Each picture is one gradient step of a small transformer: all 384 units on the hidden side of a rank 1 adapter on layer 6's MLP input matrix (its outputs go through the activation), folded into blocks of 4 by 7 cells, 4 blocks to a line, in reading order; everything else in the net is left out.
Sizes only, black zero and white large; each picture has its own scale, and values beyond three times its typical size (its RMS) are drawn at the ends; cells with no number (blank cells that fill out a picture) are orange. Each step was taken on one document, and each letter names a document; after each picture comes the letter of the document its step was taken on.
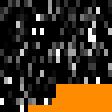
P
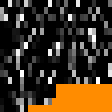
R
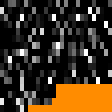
R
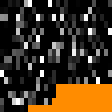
R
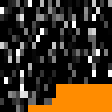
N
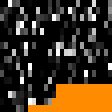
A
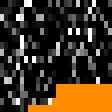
R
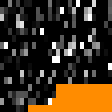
A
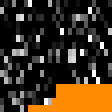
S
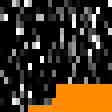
P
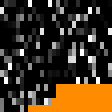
S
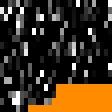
A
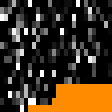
N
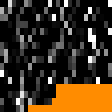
R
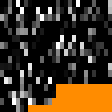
A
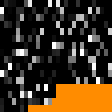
S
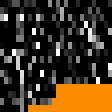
P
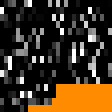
S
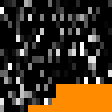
S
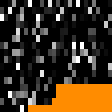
N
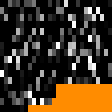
P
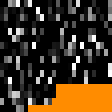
A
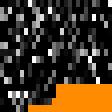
N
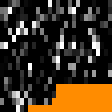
A
